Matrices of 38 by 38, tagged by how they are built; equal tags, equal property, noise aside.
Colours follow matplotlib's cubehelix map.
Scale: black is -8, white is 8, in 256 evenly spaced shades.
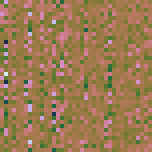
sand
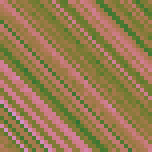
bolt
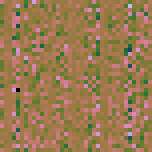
sand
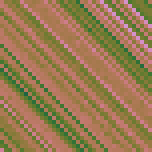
bolt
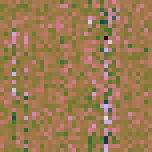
sand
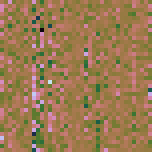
sand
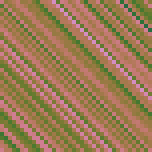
bolt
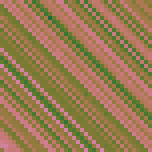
bolt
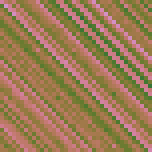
bolt
